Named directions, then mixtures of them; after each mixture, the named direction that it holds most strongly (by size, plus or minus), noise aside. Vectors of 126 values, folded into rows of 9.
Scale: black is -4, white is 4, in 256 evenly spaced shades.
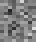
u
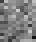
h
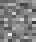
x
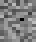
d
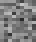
x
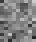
h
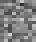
x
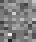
x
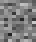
x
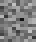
d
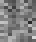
h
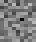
d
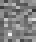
x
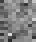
h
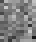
h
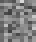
u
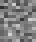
d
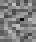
d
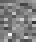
x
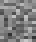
x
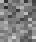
h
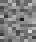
d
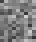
h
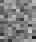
h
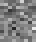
u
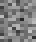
d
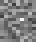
d
